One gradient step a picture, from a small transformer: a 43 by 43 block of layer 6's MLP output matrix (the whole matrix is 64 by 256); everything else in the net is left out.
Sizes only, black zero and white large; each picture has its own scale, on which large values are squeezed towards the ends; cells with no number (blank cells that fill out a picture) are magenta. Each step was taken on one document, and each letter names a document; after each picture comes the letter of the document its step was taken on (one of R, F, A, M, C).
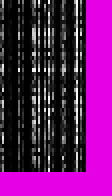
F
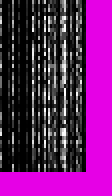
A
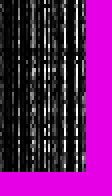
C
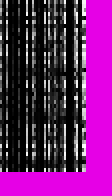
C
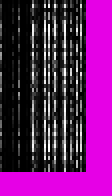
A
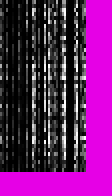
C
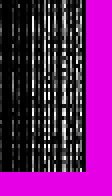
A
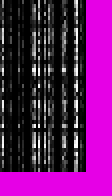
F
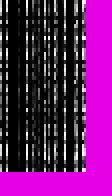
C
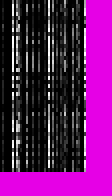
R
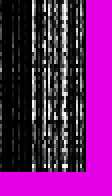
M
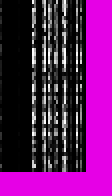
M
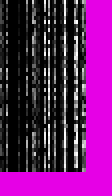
C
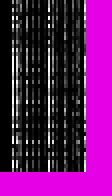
R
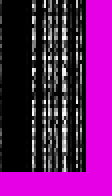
M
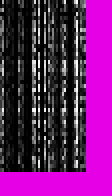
F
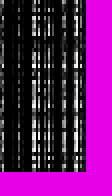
F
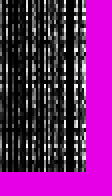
C
